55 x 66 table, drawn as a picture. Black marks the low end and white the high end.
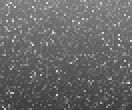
The grain is fine, like static. There is an overall slope up to the top. No single row or column stands out from its neighbours. There are no regular stripes.
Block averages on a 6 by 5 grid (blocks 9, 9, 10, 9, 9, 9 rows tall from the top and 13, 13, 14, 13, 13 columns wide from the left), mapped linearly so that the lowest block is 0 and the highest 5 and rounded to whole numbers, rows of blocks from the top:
5 5 5 5 5 / 4 4 4 4 4 / 3 3 3 3 3 / 2 2 2 2 2 / 1 1 1 1 2 / 0 0 0 0 0
